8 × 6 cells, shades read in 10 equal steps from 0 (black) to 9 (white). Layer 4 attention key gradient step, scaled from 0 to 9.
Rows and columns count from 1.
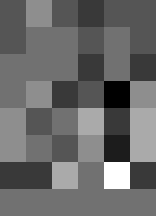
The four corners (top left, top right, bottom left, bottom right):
3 3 4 4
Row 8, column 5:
4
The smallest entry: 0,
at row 4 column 5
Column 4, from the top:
2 3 2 3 6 5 4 4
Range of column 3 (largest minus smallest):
4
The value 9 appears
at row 7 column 5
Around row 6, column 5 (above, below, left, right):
2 9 5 6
